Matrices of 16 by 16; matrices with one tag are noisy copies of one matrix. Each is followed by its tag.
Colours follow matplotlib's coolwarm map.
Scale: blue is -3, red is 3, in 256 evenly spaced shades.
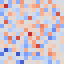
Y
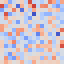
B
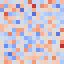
B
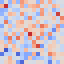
Y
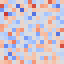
B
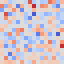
B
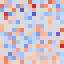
B
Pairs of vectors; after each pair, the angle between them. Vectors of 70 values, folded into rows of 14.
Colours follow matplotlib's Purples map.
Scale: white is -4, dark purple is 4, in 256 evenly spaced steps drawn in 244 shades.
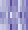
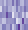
orthogonal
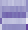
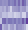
nearly opposite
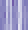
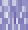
orthogonal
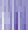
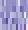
orthogonal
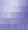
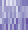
partly aligned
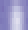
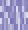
orthogonal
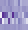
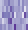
partly aligned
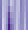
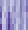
nearly parallel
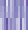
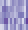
partly aligned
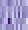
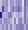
orthogonal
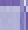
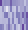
partly aligned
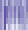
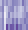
nearly opposite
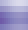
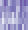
partly opposed
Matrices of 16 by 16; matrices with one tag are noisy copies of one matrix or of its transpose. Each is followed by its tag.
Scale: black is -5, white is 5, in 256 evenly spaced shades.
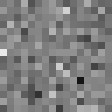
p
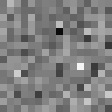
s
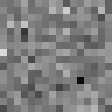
p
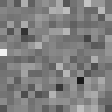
p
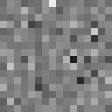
p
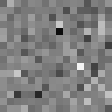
s
